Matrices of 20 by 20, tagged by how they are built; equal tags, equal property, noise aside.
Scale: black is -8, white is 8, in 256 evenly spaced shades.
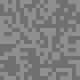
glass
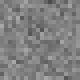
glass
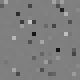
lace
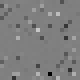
lace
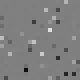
lace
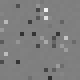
lace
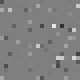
lace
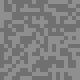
glass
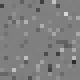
lace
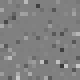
lace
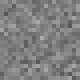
glass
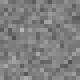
glass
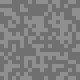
glass
